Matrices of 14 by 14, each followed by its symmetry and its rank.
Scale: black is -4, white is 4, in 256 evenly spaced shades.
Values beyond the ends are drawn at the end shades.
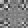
symmetric, rank two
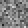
neither, full rank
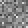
symmetric, rank three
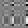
neither, rank one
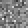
neither, full rank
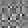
neither, rank two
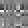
neither, rank two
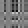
neither, rank one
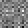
neither, rank two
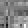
neither, rank two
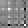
symmetric, rank two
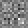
symmetric, rank two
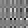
neither, rank one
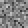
neither, full rank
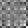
symmetric, rank two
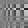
neither, rank one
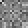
symmetric, rank three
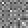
symmetric, rank three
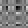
neither, rank one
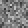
neither, full rank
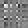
symmetric, rank two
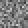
neither, full rank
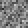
neither, full rank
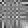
symmetric, rank two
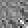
symmetric, rank three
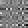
neither, rank two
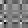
neither, rank one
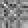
symmetric, rank three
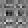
neither, rank two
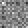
symmetric, rank three
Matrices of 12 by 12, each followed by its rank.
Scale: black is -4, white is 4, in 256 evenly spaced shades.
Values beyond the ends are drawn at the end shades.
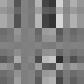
one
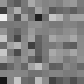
two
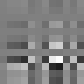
one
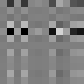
one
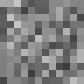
full rank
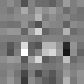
two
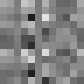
two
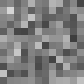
full rank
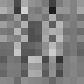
two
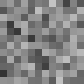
full rank
